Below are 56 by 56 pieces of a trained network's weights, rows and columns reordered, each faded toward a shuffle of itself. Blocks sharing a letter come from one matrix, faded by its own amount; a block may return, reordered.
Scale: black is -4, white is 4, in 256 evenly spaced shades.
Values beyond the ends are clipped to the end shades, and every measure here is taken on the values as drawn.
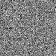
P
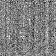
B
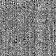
B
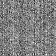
B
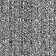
B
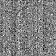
B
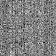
B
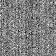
B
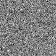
P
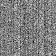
B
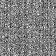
B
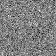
P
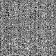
B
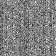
B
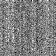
B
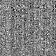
B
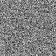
P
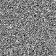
P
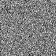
P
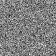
P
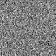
P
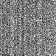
B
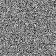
P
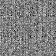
B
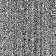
B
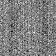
B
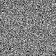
P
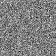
P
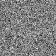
P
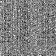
B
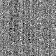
B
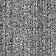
B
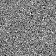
P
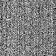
B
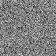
P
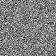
P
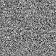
P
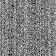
B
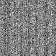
B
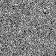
P
